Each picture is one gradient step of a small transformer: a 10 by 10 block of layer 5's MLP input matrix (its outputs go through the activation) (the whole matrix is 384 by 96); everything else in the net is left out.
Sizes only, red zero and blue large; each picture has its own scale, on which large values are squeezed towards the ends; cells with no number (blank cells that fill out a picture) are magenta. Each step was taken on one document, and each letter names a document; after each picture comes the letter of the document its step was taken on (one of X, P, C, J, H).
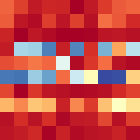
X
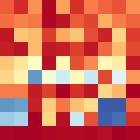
X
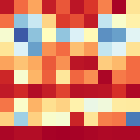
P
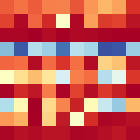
X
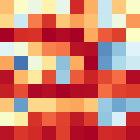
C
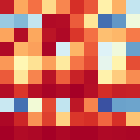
C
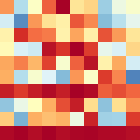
P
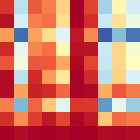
C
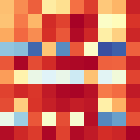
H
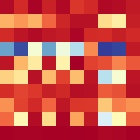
H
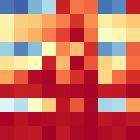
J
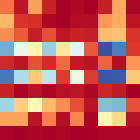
X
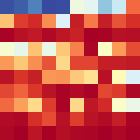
J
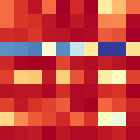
H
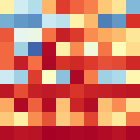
P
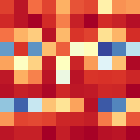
H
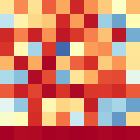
X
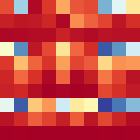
C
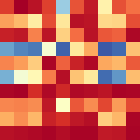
J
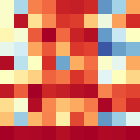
C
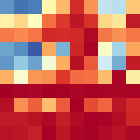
J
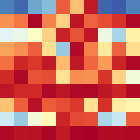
J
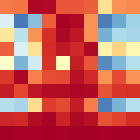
C
